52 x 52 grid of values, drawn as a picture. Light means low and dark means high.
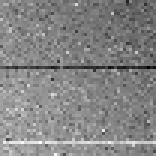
Mirror symmetry: none. Odd lines: rows 23 and 48. Slope: up to the top right. Ninth with the lowest average: bottom left. Histogram: heavy tails on both sides. Average level on the scale: 50%.
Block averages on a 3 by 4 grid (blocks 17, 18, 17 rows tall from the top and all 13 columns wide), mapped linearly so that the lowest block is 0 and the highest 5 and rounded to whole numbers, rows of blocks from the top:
2345
2234
0123
